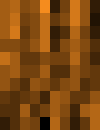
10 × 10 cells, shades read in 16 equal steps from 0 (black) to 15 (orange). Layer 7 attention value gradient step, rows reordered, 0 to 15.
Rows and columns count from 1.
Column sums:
82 86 70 75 88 65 72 89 74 60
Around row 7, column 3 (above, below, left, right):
7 6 7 9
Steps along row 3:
up down up up down up up down down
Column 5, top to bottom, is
15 12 12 12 8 10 8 4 7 0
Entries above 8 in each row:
6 5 4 3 3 4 3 3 4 2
